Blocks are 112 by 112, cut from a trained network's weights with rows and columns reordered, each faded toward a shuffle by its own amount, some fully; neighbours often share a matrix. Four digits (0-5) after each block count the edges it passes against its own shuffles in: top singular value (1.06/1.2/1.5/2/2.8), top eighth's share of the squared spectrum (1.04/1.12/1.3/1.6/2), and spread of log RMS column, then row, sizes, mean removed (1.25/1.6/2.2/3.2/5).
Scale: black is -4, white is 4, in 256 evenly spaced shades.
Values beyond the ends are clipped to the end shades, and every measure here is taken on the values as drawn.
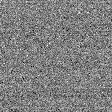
2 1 0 0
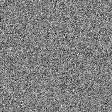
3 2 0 1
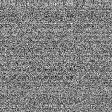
4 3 0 2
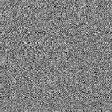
4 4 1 3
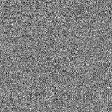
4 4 2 2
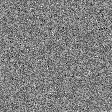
0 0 0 0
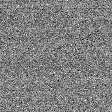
2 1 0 0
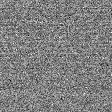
2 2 0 0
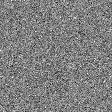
0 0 0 0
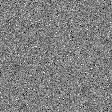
2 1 0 0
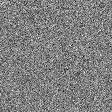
0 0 0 0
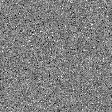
2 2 1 0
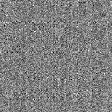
3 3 1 2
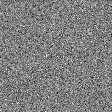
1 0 0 0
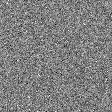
0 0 0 0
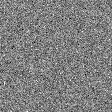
0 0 0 0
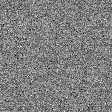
2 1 0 0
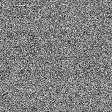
2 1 0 0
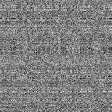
4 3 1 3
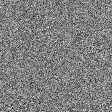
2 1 0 0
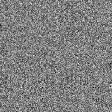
3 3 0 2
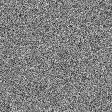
1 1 0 0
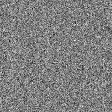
2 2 0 0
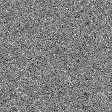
1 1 0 0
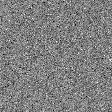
1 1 0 0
